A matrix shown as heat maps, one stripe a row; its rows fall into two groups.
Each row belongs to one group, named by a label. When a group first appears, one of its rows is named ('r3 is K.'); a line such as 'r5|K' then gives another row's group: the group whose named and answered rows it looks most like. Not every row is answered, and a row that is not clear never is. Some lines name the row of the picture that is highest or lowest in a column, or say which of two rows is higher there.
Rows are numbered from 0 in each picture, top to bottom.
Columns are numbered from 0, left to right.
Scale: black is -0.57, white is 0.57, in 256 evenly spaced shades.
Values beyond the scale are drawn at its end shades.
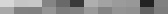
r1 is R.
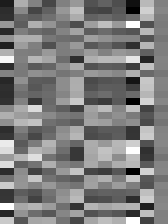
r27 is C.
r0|C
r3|R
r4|C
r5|R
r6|C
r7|R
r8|R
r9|C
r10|R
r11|C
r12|C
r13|C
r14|C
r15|R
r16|R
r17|R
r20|R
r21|R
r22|R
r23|R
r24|C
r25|R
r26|R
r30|C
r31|R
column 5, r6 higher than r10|Yes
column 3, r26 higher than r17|Yes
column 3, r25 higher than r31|No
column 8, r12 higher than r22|No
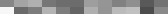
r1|R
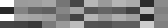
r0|R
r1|C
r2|R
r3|C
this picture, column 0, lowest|1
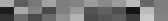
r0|R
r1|C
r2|C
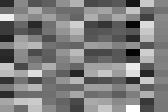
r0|C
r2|R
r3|C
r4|C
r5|C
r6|R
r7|C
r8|C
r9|R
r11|C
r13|C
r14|R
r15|R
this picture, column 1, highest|14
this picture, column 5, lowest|10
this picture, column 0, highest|2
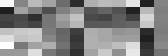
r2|C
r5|R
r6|R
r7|R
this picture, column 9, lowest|1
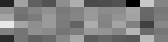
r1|R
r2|R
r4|R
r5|C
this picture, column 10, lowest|3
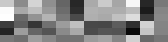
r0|R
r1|R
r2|R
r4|C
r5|R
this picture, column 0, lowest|4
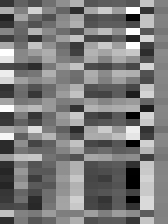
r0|C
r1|R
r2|C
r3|C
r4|R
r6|R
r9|C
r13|C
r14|R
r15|R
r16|C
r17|C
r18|R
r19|R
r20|C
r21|C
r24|C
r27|C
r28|C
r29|C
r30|R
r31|C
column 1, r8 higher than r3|Yes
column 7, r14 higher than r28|Yes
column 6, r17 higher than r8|No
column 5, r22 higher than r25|No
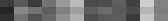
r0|C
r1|C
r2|C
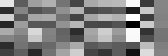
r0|R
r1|C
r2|R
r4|R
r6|C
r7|C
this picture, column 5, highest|7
